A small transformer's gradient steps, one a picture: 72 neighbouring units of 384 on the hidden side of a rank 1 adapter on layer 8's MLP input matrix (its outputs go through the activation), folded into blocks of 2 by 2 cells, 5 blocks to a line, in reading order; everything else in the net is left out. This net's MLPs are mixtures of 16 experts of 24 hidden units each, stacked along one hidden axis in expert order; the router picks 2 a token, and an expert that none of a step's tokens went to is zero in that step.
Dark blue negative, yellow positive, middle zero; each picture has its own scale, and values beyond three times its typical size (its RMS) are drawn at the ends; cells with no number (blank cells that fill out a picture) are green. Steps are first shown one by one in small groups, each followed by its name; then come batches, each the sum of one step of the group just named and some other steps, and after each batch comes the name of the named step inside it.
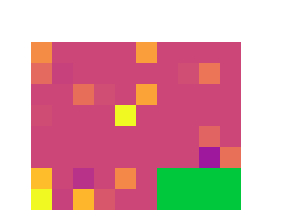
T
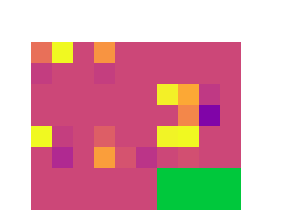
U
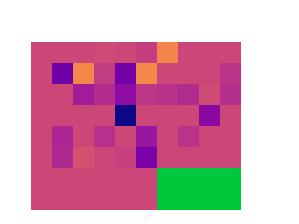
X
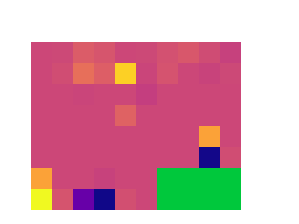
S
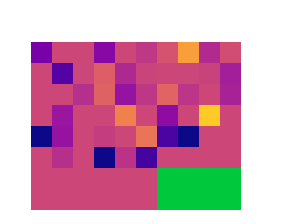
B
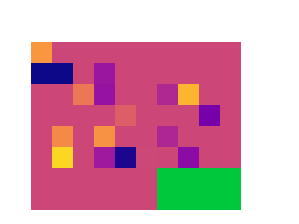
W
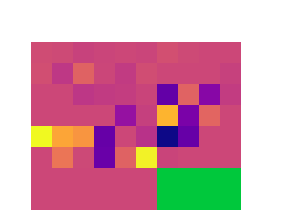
X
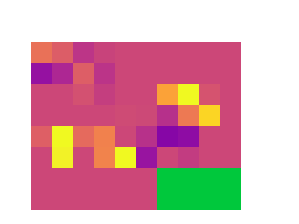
W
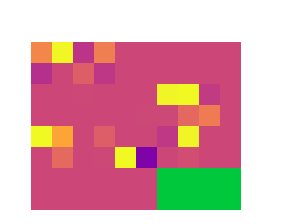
U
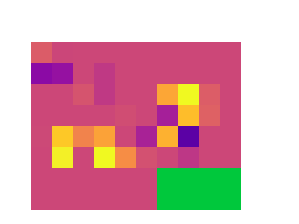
W
